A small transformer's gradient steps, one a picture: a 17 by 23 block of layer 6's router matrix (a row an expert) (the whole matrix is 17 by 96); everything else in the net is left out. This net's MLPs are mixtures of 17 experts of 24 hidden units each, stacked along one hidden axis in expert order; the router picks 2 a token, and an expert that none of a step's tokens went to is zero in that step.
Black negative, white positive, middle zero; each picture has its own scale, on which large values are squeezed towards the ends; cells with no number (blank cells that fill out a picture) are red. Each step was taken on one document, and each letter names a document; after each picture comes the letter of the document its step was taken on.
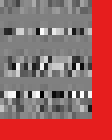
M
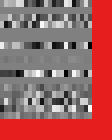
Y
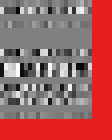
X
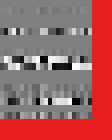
M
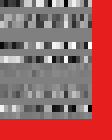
Y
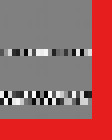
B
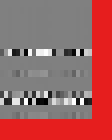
B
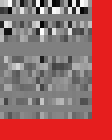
M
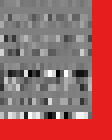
X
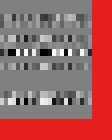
B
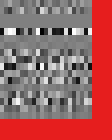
M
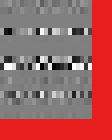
M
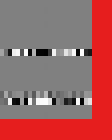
B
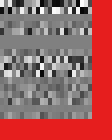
M
